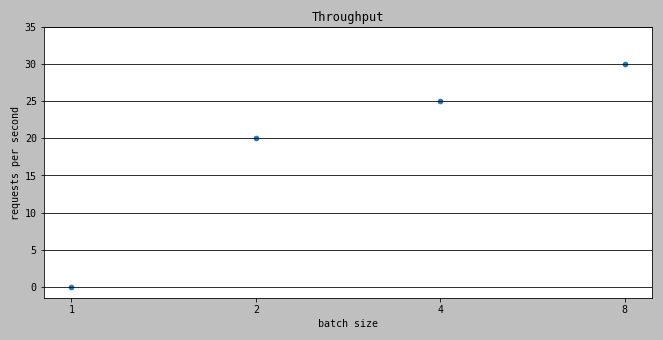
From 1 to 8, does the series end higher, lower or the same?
higher
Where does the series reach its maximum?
8
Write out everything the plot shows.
Title: Throughput
x-axis: batch size, ticks 1 2 4 8
y-axis: requests per second, ticks 0 5 10 15 20 25 30 35
Values:
0 20 25 30
